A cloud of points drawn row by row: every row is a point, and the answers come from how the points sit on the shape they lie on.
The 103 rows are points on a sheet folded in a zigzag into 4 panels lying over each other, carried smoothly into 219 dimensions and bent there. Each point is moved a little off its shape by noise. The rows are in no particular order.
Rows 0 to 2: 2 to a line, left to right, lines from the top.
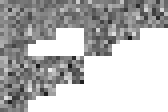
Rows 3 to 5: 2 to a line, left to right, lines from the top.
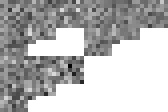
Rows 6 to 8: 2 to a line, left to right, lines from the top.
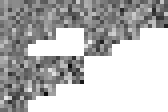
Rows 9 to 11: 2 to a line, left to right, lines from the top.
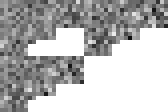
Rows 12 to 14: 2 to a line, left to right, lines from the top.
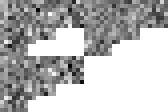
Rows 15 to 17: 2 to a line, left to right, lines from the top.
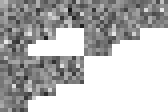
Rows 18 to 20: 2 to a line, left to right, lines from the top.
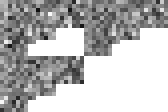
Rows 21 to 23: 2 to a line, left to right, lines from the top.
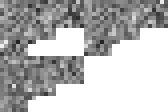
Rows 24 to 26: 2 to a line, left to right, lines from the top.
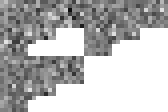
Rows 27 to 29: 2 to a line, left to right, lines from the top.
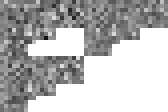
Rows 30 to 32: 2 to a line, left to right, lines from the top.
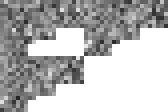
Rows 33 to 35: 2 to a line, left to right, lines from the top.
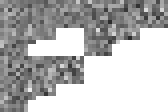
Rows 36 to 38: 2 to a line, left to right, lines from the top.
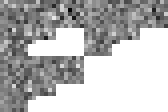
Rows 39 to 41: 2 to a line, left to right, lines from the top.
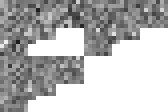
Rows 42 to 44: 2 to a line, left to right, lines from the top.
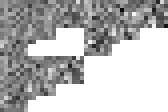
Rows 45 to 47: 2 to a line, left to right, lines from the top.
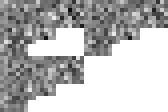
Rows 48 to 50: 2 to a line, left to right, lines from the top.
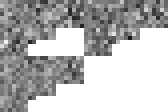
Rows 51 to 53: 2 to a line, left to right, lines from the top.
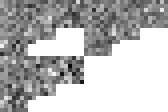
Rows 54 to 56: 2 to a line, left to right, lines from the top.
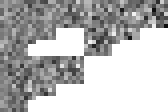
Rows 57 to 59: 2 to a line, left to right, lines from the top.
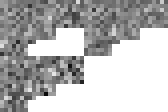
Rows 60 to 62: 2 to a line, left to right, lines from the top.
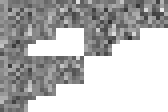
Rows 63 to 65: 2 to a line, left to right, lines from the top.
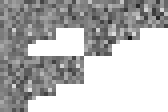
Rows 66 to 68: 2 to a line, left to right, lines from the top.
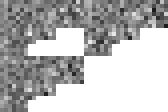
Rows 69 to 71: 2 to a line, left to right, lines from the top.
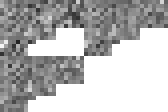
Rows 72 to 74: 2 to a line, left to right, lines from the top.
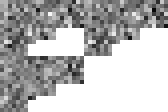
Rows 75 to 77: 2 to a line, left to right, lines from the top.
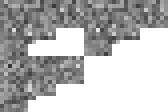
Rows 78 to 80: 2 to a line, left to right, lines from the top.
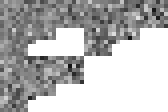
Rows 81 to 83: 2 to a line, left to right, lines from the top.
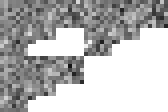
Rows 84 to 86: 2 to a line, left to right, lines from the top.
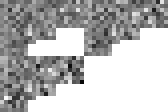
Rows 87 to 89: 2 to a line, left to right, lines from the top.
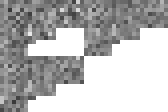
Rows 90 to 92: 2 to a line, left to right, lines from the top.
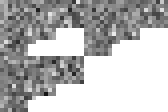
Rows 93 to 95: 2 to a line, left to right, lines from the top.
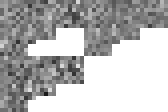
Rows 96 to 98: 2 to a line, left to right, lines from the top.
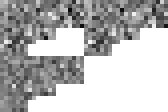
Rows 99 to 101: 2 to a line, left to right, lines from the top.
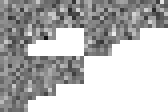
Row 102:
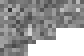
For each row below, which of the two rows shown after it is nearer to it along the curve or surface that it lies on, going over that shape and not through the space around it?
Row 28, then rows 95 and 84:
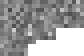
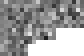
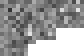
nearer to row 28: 84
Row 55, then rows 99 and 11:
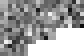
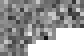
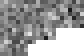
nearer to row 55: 99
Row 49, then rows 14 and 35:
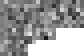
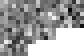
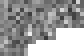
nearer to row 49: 14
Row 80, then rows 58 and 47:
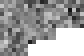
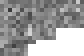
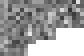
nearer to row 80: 58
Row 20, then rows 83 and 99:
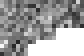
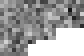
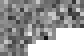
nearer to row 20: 83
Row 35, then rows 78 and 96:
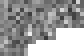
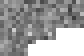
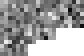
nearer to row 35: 96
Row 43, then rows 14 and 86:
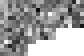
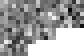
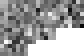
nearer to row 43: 86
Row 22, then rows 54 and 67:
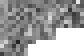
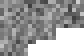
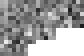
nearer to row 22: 54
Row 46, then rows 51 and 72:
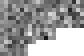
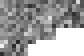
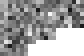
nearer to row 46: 72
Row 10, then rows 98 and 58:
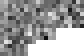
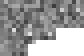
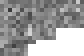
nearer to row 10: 98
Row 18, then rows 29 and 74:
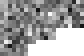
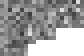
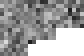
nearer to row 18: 29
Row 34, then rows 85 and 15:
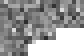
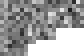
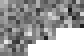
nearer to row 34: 85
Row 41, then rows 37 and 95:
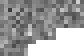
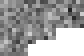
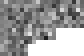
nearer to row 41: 37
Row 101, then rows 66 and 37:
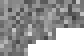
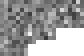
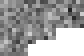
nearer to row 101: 37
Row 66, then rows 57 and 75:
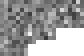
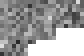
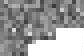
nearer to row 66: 75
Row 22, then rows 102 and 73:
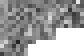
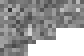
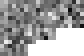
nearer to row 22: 102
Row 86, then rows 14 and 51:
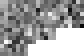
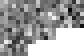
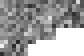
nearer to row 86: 14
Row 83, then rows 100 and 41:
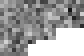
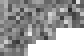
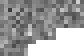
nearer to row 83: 41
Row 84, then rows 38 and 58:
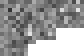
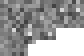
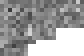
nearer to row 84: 38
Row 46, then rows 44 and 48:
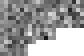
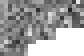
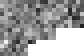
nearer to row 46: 44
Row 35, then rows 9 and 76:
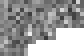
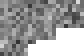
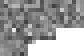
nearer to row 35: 76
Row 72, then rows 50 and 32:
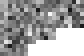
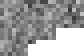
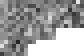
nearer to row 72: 32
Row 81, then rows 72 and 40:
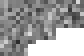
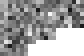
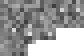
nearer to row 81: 40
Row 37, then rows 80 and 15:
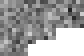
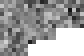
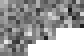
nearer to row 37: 80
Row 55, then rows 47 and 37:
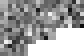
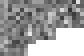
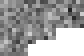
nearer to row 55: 47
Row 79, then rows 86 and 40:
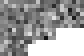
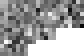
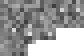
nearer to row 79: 86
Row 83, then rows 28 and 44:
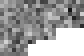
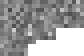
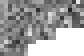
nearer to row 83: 28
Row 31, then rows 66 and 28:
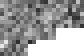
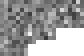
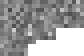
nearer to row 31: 28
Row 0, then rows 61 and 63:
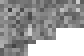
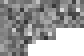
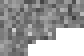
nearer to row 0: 63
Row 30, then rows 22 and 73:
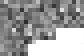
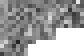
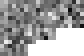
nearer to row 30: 73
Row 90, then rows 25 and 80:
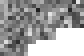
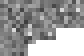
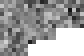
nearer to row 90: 25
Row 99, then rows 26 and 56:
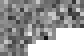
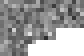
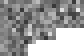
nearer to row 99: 56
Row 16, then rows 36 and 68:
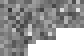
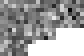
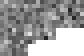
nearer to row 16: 68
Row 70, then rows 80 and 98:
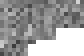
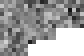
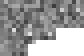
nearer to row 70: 80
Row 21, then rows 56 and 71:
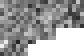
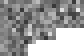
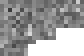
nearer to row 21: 71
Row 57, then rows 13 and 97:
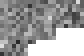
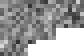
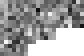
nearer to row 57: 13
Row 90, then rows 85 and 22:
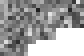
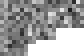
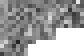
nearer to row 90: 85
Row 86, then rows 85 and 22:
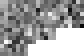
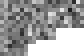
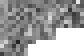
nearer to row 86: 85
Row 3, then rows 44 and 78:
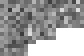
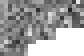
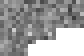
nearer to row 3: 44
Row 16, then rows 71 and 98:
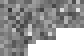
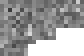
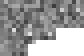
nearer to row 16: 98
